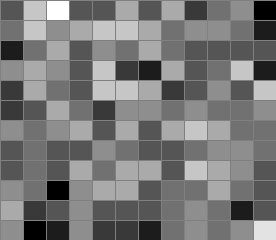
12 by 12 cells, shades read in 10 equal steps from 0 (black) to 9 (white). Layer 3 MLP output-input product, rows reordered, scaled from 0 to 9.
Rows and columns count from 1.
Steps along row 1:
up up down same up down up down up up down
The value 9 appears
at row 1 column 3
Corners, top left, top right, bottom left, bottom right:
3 0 5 8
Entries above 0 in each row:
11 12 12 12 12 12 12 12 12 11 12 11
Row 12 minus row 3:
4 -4 -5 2 -3 -2 -5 0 2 1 2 5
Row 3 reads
1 4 6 3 5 4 6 4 3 3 3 3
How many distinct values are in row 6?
5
